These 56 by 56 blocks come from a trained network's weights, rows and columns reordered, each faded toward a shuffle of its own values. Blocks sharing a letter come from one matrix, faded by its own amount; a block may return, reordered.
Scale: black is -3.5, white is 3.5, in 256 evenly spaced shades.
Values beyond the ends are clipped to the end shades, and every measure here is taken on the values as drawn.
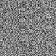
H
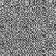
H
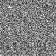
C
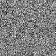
C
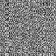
H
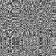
H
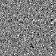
C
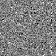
C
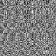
H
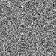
C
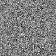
C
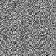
H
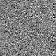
C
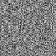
H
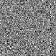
C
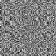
H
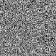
C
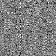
C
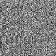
C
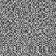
H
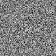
C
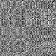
H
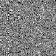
C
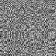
H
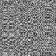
H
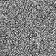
C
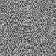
H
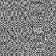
H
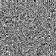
C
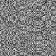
H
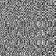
H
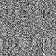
C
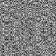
H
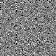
C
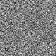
C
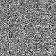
C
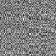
H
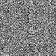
C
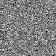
C
